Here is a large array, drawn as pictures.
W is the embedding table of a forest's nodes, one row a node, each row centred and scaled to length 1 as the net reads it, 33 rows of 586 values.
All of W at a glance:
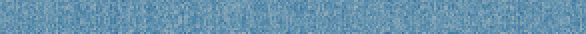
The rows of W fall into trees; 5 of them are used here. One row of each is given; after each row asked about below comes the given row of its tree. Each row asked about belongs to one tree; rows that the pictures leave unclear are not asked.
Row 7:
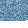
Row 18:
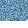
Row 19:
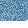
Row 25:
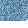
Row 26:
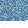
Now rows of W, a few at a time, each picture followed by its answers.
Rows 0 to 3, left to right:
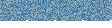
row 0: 7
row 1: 19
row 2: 18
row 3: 25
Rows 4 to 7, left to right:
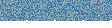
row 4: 7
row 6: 7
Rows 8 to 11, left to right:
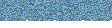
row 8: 18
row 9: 7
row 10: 25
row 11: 18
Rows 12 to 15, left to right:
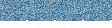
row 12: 25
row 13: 26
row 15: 26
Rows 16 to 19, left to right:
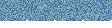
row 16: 18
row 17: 18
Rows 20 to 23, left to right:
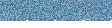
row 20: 19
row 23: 19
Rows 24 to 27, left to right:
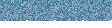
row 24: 19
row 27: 25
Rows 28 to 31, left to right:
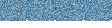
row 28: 18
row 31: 18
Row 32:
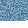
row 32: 7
